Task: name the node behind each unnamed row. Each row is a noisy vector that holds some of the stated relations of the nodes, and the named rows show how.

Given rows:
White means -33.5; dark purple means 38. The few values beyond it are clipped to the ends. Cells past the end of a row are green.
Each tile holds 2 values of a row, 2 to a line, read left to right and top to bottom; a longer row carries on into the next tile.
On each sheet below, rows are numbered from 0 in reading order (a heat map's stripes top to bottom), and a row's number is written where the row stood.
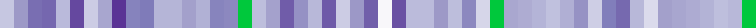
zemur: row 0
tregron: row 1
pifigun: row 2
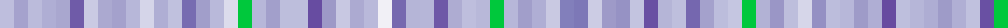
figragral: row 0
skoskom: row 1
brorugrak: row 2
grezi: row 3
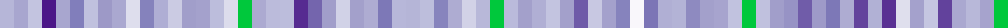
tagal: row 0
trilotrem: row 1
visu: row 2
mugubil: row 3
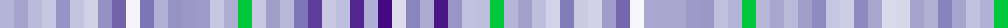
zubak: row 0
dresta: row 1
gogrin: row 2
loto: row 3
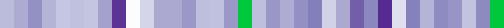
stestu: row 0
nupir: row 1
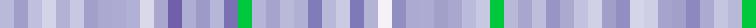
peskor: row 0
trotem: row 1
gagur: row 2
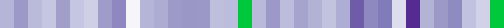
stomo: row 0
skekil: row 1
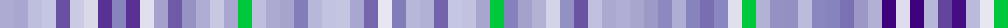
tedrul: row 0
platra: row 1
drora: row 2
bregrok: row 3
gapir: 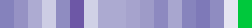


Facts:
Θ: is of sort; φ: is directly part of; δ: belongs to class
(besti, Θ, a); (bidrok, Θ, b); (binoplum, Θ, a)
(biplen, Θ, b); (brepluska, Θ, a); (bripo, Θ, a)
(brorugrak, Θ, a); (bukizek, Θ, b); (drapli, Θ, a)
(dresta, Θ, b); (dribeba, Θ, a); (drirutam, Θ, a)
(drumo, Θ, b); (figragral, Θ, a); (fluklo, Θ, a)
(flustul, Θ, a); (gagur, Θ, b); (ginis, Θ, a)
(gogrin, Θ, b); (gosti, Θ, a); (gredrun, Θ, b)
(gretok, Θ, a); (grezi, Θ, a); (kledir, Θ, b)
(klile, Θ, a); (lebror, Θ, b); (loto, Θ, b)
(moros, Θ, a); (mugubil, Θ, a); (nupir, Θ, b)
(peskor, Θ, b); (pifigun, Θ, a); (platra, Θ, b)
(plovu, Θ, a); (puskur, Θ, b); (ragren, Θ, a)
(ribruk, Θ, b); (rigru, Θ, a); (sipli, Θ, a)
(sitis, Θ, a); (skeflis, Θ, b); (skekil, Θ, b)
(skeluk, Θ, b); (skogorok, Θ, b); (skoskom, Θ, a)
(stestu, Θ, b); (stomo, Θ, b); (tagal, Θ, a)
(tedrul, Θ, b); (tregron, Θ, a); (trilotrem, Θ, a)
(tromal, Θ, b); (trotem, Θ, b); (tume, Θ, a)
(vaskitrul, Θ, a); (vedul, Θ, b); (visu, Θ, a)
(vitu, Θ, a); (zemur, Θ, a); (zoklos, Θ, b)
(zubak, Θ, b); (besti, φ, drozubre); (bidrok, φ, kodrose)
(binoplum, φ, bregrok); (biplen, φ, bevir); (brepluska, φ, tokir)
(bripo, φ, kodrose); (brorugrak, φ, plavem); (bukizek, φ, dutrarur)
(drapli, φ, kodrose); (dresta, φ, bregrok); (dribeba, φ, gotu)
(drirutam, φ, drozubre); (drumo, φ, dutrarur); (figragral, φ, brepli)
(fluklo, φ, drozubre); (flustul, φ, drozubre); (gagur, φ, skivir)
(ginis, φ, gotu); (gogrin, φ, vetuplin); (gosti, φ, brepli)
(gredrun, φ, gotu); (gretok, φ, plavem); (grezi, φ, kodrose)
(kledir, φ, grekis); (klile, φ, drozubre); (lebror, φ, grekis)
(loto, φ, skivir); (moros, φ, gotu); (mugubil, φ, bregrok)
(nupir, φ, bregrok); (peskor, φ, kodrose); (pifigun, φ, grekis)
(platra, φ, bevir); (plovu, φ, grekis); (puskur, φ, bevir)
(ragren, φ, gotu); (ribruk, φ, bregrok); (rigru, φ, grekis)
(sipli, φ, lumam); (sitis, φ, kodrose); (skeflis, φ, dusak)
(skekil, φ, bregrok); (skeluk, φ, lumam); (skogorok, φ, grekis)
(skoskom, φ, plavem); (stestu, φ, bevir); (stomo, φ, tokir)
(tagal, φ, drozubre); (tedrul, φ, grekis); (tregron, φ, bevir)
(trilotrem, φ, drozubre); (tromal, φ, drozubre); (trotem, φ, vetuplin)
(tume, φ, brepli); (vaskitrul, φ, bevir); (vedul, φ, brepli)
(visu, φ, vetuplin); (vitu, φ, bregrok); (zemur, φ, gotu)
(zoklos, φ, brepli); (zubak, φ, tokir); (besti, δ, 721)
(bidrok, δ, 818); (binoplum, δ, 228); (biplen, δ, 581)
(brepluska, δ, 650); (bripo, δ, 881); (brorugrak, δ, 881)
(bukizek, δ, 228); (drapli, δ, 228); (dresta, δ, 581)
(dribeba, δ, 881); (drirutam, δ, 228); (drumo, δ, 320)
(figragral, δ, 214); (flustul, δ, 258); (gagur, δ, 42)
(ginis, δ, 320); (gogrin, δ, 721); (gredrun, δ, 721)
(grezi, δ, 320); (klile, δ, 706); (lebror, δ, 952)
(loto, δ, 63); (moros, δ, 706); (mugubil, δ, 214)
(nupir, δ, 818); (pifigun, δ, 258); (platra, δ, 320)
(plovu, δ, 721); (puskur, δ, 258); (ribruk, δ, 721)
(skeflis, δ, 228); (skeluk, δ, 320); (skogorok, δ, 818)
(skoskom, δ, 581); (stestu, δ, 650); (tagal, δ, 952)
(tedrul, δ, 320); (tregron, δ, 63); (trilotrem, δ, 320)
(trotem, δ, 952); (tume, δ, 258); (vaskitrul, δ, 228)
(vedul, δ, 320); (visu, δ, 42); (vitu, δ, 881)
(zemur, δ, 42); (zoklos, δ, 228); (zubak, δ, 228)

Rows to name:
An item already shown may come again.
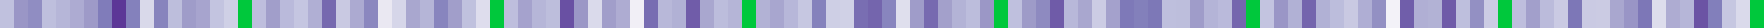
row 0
binoplum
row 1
tume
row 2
skoskom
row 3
skogorok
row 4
moros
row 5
biplen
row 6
vedul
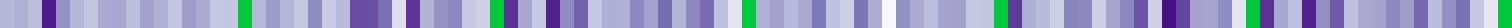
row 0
klile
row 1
ribruk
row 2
drozubre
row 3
trotem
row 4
grekis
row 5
drozubre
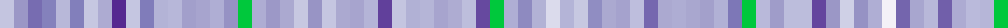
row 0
ragren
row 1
grezi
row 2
drapli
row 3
skoskom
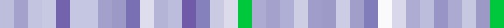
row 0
vedul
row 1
brepluska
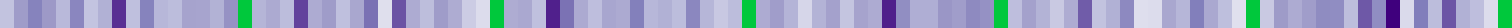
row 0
ragren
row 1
drirutam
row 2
trilotrem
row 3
bripo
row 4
tume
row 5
vitu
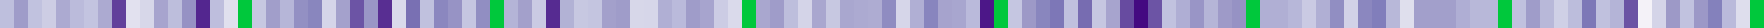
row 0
zoklos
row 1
nupir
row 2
tromal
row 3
bidrok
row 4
dribeba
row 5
pifigun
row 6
gosti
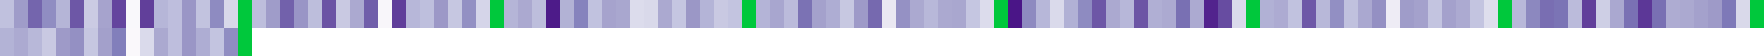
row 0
tregron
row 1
tregron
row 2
flustul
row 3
besti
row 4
kodrose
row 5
fluklo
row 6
gotu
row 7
brepluska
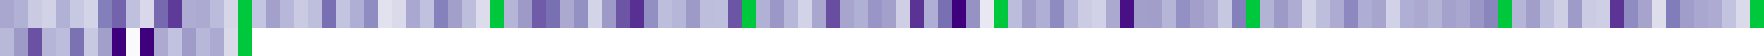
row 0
kledir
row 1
tume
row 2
ginis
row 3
brepli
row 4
gredrun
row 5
sitis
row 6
lebror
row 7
vaskitrul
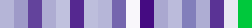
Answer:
bevir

